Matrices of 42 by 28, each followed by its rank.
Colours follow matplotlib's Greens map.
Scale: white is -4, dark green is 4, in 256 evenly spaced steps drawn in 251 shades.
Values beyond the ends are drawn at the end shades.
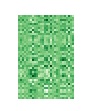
three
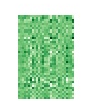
three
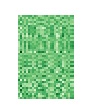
three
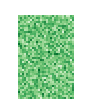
full rank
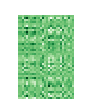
three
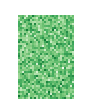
full rank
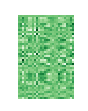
three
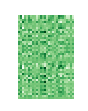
three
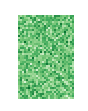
full rank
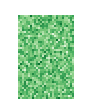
full rank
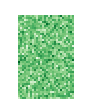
full rank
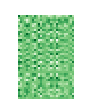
three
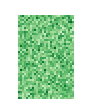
full rank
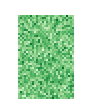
full rank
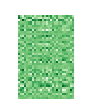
three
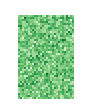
full rank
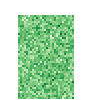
full rank
